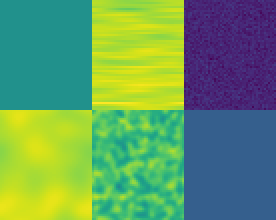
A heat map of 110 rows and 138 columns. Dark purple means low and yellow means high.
It is made of 2 by 3 panels. Panel 1,1: middling, flat. Panel 1,2: very high, streaked across, faint in contrast. Panel 1,3: very low, fine-grained, faint in contrast. Panel 2,1: very high, smooth, faint in contrast. Panel 2,2: high, blotchy. Panel 2,3: low, flat.
